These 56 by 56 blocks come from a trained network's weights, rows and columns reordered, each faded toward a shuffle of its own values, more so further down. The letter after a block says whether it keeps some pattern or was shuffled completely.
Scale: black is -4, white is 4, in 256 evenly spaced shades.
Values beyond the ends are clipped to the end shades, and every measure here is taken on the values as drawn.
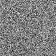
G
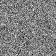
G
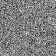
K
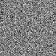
K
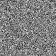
G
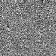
K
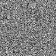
K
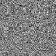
K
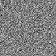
K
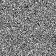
G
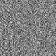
K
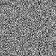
K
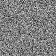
G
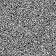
G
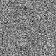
K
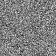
G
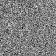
K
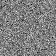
G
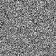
K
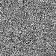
G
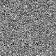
K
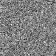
G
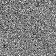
G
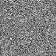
K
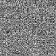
K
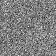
G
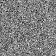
G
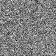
G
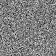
G
